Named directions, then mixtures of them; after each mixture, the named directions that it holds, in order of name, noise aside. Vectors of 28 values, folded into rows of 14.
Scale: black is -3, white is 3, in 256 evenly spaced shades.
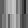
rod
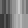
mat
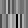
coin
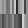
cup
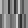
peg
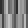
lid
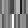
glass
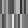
glass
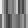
lid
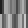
lid, peg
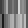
glass, lid, mat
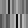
coin, mat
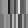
glass, peg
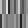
coin, peg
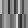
peg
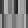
lid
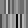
coin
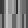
lid, rod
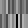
coin
